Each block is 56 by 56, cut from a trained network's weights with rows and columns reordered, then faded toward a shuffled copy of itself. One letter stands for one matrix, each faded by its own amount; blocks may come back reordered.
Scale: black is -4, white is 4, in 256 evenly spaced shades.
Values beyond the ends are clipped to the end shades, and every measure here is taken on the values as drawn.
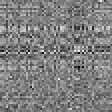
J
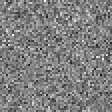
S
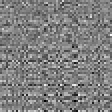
J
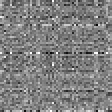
J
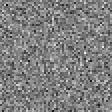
S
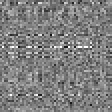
J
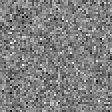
S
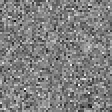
S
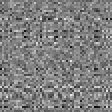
J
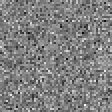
S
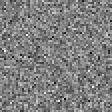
S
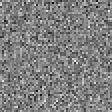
S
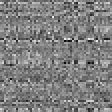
J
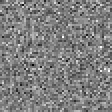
S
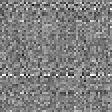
J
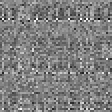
J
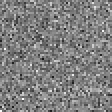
S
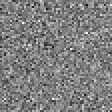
S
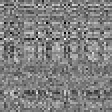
J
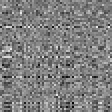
J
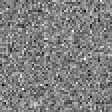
S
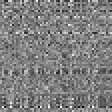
J
